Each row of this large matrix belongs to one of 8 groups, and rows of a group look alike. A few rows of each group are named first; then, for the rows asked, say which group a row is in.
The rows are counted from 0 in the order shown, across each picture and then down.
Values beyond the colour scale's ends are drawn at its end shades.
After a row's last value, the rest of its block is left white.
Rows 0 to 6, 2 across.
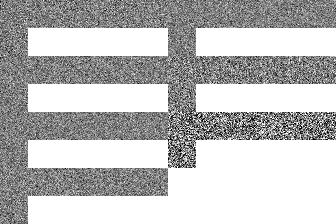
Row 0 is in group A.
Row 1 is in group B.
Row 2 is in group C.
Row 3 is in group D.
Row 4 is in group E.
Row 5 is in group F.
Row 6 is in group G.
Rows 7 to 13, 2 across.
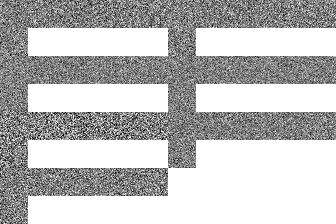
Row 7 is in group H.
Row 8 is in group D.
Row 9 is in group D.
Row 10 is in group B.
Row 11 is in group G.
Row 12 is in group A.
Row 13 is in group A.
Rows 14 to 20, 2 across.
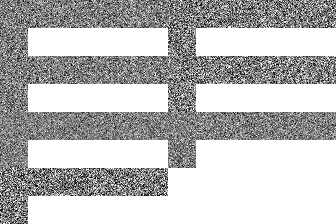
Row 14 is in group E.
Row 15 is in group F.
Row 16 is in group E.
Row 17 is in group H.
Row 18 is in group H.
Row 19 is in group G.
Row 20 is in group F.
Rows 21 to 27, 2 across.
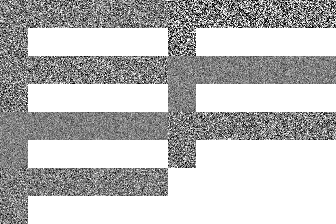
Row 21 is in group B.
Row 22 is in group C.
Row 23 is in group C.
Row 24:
D
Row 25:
D
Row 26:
F
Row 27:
A
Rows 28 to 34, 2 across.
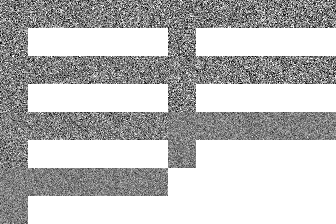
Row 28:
H
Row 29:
F
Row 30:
F
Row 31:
C
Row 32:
C
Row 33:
G
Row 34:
D
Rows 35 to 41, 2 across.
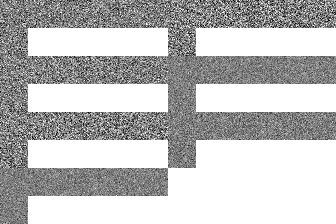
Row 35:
B
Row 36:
G
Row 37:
G
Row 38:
E
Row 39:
G
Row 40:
F
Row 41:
F
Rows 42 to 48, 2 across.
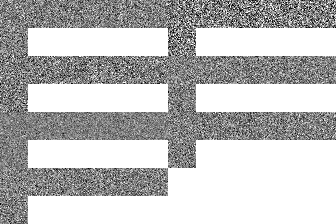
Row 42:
D
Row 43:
C
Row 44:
F
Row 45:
G
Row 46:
B
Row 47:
D
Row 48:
G
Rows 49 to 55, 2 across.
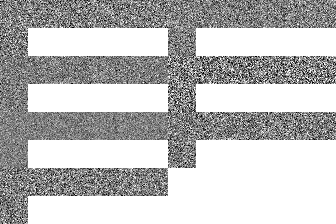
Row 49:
C
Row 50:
D
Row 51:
F
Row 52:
D
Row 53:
D
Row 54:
F
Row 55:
E
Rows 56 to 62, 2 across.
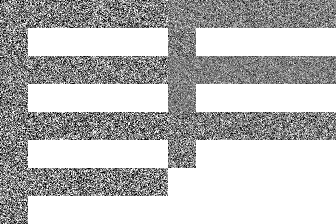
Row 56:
B
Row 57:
G
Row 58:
C
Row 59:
C
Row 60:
F
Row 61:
H
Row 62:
G
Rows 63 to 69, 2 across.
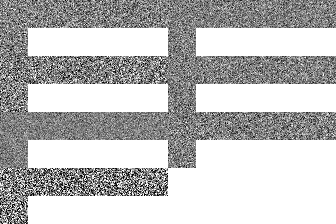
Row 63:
G
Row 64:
A
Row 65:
H
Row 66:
E
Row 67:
A
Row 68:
H
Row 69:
D
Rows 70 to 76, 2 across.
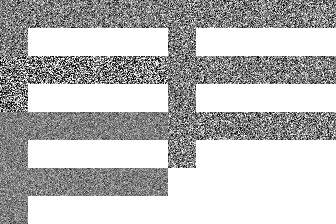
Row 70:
E
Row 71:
A
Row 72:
A
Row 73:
E
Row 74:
E
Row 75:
H
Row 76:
G
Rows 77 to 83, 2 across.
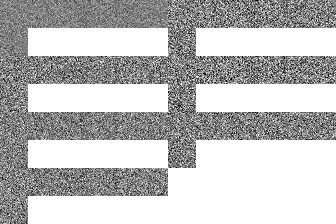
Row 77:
G
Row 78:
G
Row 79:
H
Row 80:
G
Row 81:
D
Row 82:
C
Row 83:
D
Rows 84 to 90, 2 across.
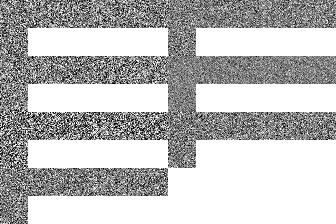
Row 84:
B
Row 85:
A
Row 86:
H
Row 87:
D
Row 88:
F
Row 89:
F
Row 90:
F
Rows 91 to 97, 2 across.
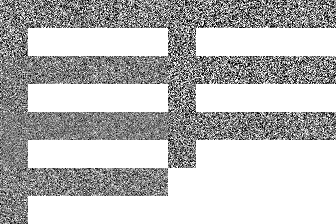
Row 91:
D
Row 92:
E
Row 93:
F
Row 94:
D
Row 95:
F
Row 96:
E
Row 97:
G
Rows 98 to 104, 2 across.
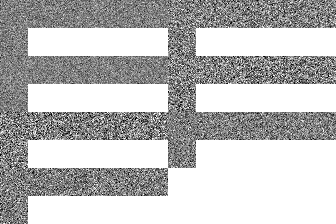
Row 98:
A
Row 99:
G
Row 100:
C
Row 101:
G
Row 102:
H
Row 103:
E
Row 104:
F
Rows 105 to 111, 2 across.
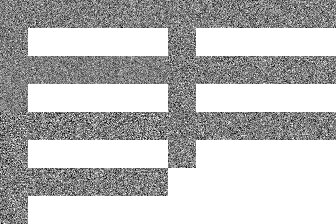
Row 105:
E
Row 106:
C
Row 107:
D
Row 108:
A
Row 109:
A
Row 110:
H
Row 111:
A
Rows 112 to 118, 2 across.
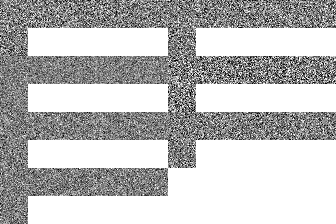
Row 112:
G
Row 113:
C
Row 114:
A
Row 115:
D
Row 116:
B
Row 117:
E
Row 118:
F
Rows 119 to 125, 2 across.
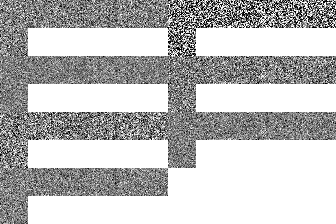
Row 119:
D
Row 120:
F
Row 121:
F
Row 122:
F
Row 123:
H
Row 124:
F
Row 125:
D
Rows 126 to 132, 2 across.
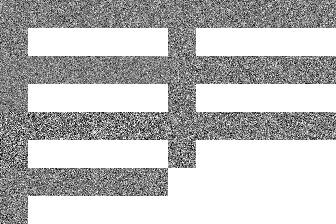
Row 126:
H
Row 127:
H
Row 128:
G
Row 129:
C
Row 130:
F
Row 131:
B
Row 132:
A
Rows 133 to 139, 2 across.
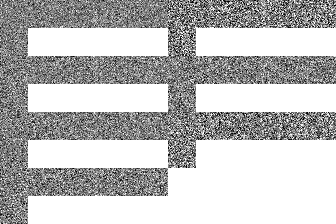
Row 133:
F
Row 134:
A
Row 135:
A
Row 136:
B
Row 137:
E
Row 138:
H
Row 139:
A
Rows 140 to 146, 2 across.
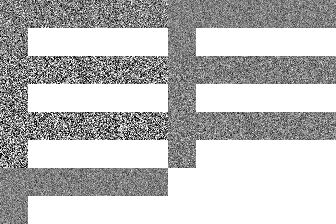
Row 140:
D
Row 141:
D
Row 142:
G
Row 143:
H
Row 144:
D
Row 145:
G
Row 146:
D
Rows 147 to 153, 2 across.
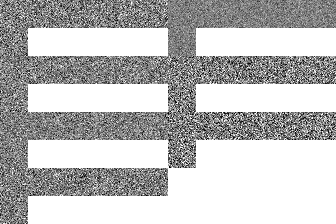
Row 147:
D
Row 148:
E
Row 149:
H
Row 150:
D
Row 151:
A
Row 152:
A
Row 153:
F
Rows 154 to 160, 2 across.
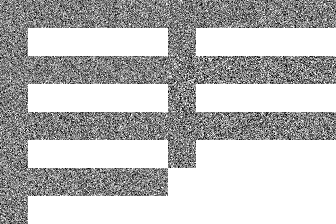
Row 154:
D
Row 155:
F
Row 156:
C
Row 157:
B
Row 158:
D
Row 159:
E
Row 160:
G
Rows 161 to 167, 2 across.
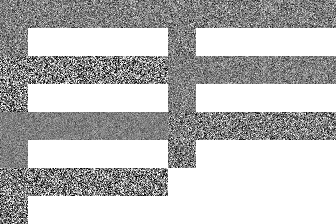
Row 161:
E
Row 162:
B
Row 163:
G
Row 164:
A
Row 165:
F
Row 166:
E
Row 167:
C
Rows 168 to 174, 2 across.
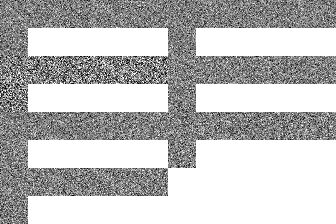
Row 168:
C
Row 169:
E
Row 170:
C
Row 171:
G
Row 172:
H
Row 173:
H
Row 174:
C
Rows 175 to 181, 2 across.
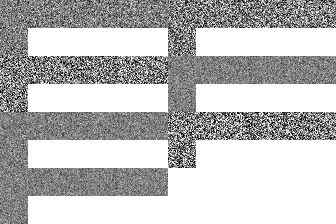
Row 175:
E
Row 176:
E
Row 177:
D
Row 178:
D
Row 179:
B
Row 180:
G
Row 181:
D
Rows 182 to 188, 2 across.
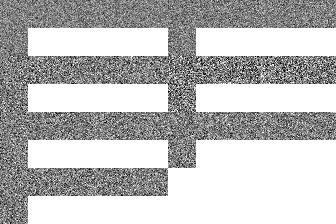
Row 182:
G
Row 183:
A
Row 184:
E
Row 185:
F
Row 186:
A
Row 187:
B
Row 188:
E
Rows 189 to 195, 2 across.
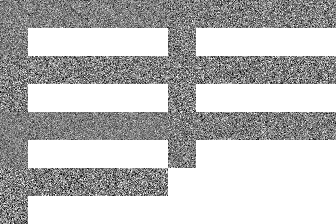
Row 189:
C
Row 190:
A
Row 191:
G
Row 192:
H
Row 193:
E
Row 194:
F
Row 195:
D
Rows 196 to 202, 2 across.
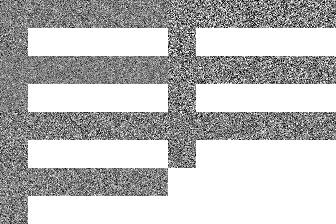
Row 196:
C
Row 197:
G
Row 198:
H
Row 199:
H
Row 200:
C
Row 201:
F
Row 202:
G
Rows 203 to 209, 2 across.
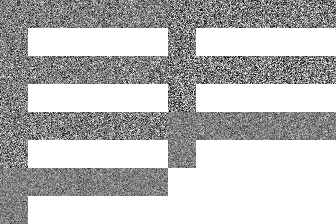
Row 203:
E
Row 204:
E
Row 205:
H
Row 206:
A
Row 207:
H
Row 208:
H
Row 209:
G
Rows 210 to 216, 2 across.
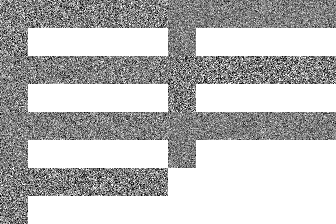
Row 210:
D
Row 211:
A
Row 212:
H
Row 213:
E
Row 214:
C
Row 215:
F
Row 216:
F
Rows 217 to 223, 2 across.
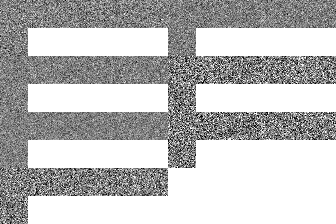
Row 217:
G
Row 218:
F
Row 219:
H
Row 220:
E
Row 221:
H
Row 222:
F
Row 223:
E
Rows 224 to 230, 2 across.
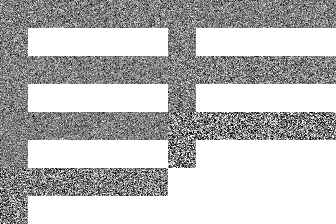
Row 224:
H
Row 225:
A
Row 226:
G
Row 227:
G
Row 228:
F
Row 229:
B
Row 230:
A
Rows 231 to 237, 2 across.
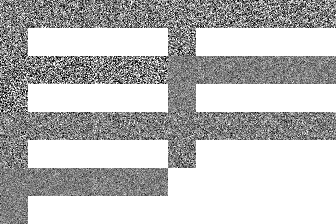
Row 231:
D
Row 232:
G
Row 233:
A
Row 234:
H
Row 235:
B
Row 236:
B
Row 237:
F
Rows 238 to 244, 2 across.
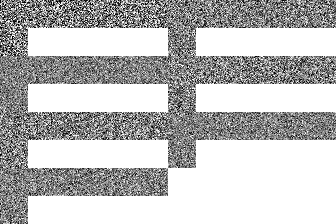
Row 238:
A
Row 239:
E
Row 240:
E
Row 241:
G
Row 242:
H
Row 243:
B
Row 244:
H
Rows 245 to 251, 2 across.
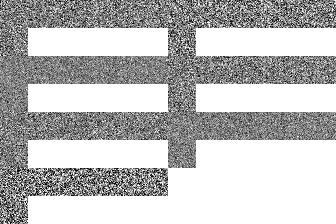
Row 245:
A
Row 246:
B
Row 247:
D
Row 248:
A
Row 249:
F
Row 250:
D
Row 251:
E
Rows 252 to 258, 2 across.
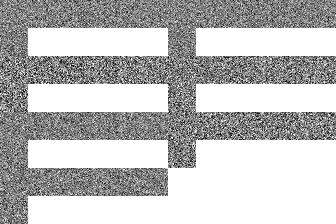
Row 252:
G
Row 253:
G
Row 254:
D
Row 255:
A
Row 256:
D
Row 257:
E
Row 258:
B
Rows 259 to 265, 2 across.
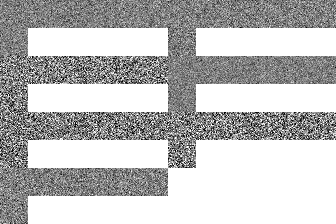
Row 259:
H
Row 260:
C
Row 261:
G
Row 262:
F
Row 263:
F
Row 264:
G
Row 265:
D
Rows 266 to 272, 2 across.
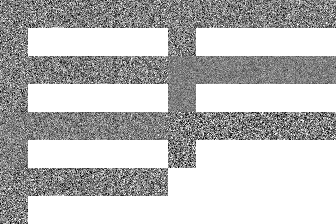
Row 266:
H
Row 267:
D
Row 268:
D
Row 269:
F
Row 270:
D
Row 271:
E
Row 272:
H
